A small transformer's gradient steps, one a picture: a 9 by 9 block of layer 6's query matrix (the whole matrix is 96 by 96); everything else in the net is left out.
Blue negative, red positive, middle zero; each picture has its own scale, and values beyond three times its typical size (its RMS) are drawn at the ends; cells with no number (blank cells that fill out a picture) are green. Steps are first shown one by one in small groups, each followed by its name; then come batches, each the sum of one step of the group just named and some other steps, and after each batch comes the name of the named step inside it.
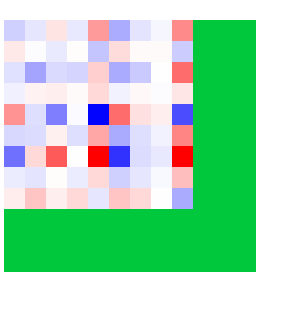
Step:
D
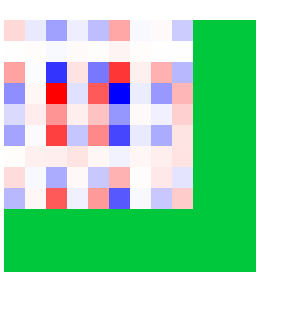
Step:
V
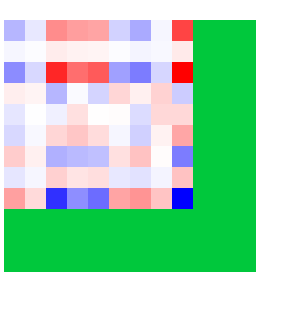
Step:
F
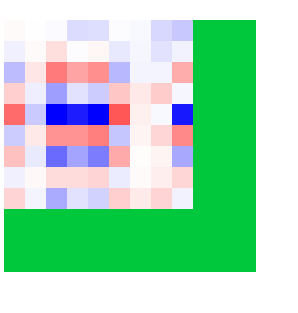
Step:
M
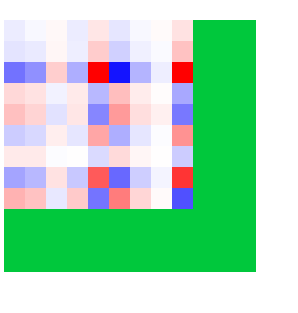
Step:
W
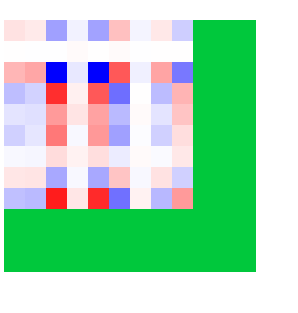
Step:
V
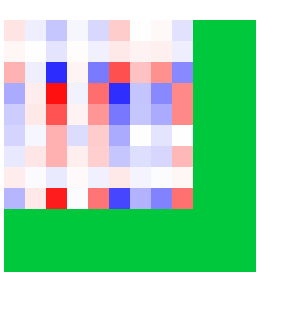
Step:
V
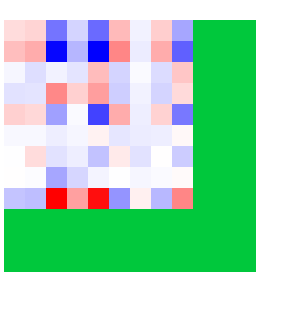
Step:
D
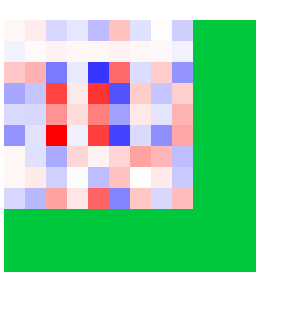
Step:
V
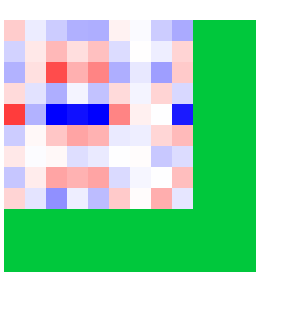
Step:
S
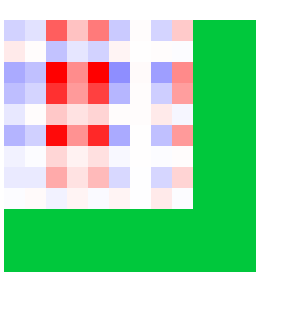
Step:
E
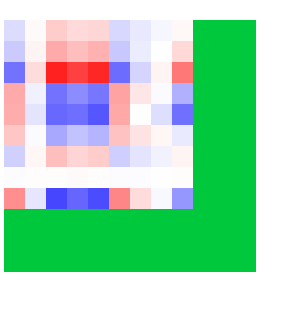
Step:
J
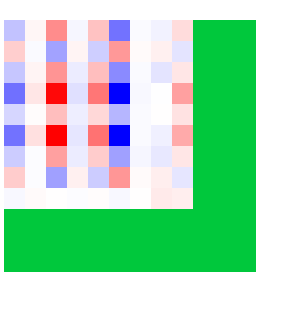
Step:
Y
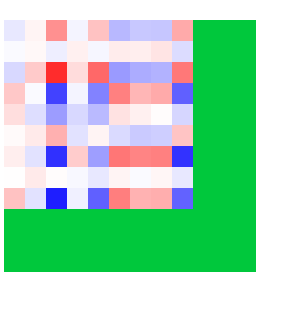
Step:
J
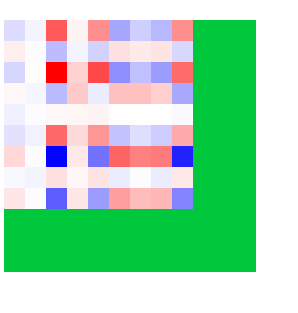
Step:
E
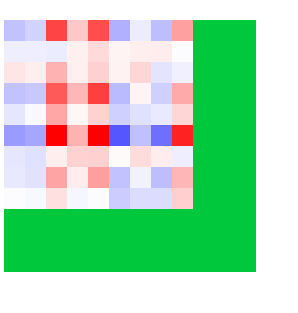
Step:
E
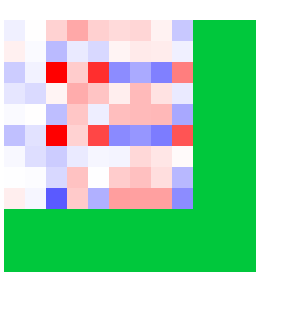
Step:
E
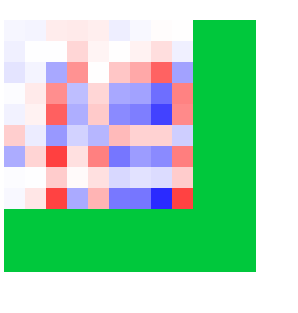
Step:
J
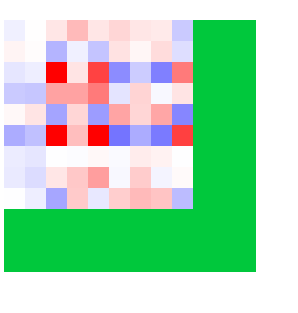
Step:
E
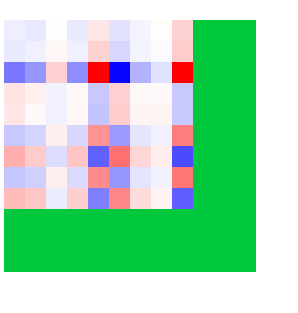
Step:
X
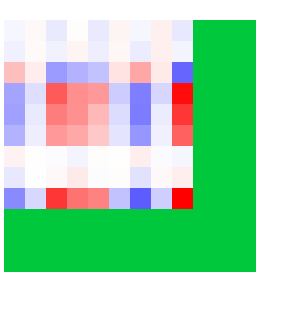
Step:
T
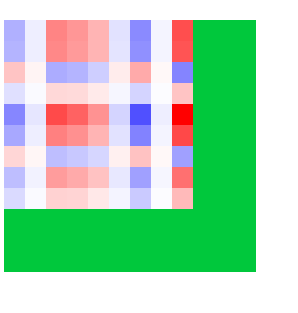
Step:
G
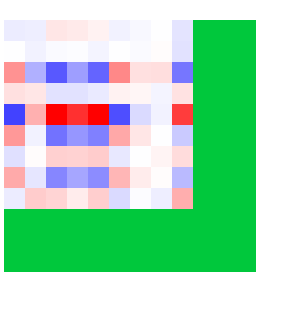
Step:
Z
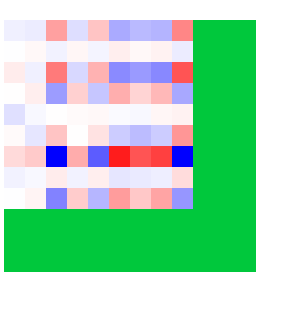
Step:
T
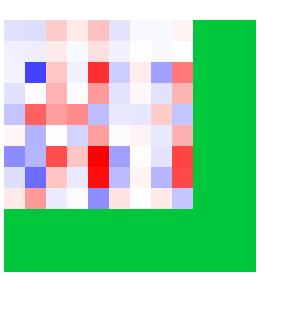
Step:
Z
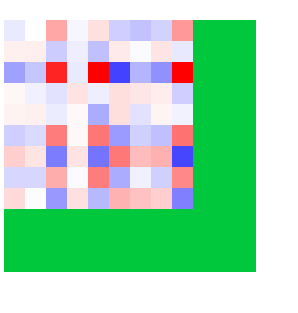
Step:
X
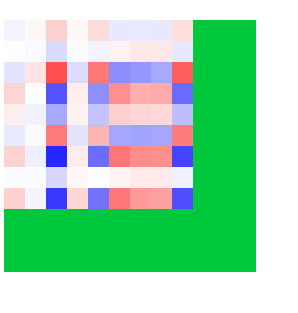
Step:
X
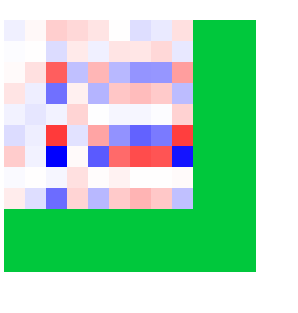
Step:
G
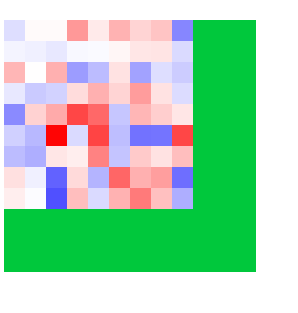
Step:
Z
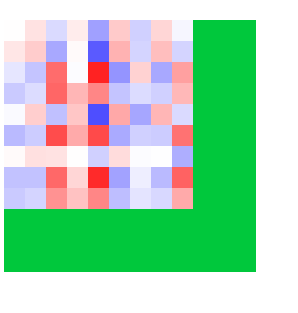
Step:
G
